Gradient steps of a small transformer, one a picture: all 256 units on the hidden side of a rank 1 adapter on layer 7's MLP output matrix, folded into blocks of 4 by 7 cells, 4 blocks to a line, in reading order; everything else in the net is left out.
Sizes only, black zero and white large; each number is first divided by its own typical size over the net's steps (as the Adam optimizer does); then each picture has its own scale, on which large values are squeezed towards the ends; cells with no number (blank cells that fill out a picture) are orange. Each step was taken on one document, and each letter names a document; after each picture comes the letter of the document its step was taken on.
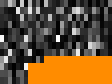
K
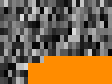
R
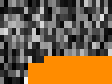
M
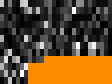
K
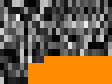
M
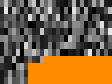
R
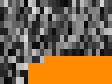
R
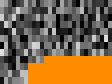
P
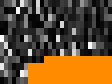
K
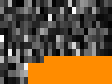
K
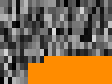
P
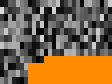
M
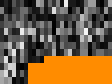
M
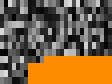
M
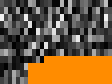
P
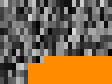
R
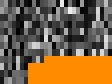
P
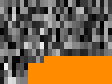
P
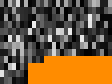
M
